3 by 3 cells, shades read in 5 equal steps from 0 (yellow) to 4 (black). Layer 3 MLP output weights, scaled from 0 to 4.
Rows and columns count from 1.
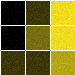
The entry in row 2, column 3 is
0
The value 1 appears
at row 3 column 3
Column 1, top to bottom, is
4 4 3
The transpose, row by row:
4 4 3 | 3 2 3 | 0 0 1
